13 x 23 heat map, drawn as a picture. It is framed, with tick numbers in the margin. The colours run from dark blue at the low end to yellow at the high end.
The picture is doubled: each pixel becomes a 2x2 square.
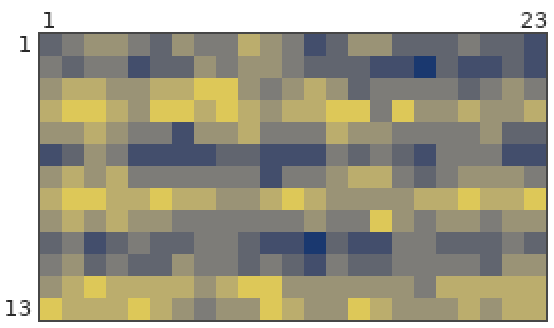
The top right is the ninth with the lowest average. Streaks run across, left to right. The bottom right is the smoothest part. Horizontal stripes repeat 3 times down the table.
